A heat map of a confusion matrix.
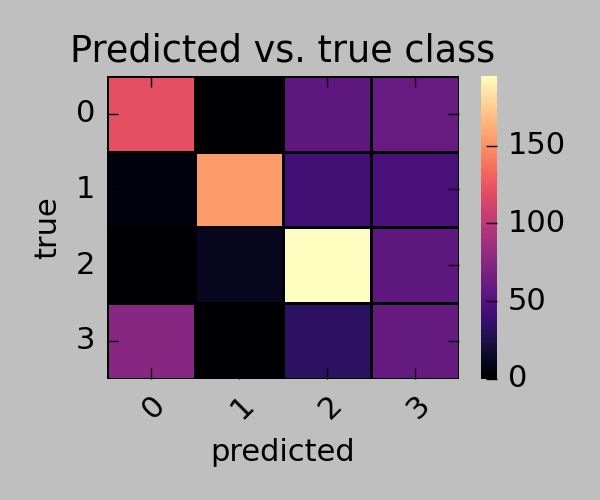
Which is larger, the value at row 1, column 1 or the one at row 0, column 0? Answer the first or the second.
the first
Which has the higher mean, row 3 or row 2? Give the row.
2
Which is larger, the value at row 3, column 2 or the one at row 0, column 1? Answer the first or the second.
the first
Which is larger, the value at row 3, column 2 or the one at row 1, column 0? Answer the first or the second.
the first
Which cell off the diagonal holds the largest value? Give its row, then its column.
3, 0
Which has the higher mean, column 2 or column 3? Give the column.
2
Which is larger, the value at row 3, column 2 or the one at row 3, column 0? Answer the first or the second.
the second
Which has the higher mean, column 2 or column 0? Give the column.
2
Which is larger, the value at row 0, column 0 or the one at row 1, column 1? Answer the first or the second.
the second
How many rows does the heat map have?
4
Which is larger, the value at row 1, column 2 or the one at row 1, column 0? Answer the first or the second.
the first
